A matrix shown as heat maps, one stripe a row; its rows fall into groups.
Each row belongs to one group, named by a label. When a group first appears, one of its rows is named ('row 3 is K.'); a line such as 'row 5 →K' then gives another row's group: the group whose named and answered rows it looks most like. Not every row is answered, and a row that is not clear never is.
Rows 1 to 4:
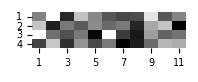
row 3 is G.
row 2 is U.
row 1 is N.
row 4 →N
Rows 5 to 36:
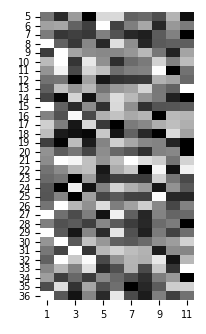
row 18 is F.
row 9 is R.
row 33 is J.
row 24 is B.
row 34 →U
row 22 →J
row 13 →R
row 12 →N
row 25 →N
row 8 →G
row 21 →R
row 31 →B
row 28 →U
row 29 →G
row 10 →N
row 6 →F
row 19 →B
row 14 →B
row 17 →N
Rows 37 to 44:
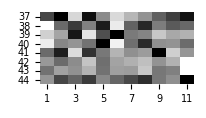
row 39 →N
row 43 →R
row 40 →G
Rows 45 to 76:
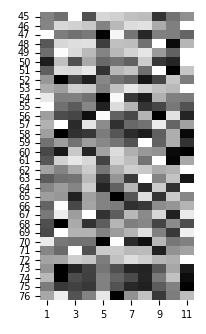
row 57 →N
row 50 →R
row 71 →B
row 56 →F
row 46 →R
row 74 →U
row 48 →J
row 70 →G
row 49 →R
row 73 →U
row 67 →J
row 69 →R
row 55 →G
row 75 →U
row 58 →U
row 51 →J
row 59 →F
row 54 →G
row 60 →B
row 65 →F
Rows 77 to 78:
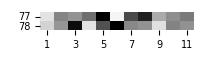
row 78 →N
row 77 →G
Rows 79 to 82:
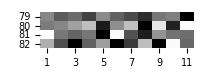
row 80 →J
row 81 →G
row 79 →U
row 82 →F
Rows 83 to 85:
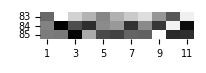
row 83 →R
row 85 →N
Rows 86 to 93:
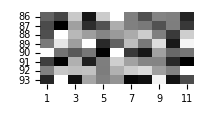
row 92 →R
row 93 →N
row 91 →B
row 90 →G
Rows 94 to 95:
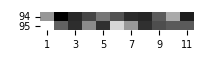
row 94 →U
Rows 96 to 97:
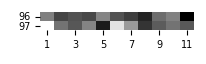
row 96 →U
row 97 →G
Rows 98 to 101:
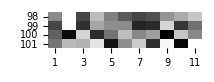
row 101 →J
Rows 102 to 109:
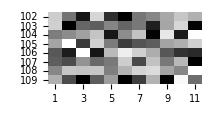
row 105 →N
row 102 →N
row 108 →R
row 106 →B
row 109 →F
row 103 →U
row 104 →J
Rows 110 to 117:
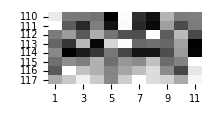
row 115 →R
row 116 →R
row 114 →U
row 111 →G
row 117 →R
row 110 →G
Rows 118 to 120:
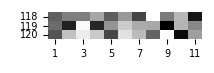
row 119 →B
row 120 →J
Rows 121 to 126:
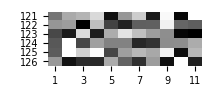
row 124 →N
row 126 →F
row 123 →B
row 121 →J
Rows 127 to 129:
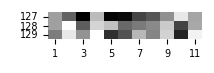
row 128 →N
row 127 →N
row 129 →J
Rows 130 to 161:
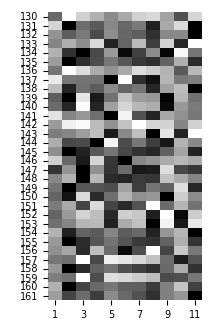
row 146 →N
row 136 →R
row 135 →U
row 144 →F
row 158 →U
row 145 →U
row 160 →U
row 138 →U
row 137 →G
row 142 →R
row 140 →B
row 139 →B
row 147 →N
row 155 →U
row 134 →F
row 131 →U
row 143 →J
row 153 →J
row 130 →R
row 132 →U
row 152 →J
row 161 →U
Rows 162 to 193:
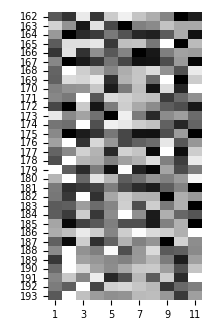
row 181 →U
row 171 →B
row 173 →G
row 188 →F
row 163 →N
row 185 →U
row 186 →R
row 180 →N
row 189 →R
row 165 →J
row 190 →R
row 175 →U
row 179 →G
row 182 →B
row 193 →R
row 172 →B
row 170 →J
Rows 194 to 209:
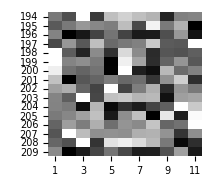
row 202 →F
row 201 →U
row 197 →R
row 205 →J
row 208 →B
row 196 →U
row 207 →R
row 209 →U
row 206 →R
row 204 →N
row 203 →B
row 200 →G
